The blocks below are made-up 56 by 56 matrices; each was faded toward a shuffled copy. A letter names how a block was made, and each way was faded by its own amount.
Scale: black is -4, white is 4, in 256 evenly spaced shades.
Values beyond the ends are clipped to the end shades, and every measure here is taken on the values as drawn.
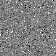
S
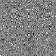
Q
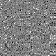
Q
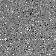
S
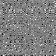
Q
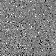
S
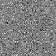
Q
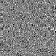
Q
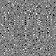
Q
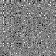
Q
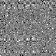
Q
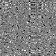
Q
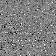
S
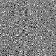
Q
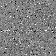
S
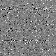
S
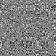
Q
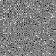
Q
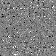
S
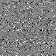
S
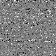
S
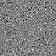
Q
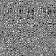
Q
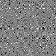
Q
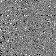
S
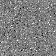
S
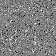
S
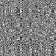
Q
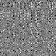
Q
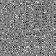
Q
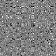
Q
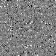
S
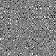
Q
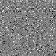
Q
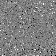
S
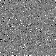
S
